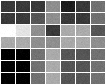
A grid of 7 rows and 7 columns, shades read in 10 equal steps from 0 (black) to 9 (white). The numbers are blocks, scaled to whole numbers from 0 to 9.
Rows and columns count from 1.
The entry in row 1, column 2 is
2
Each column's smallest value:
0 0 2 2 1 2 3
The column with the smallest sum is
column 2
